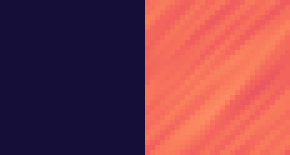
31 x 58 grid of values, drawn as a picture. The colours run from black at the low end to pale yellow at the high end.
It is made of 1 by 2 panels. Panel 1,1: very low, flat. Panel 1,2: high, slanting up to the right, faint in contrast.
